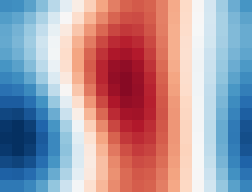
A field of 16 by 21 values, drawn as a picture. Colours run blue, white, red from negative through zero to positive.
Lone odd cells: none. Ninth with the highest average: centre. Ninth with the lowest average: bottom left.
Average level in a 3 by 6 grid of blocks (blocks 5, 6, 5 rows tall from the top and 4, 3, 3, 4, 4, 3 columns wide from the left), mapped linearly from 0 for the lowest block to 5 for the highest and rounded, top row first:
1 3 4 5 3 1
0 2 5 5 3 1
0 2 4 5 3 1
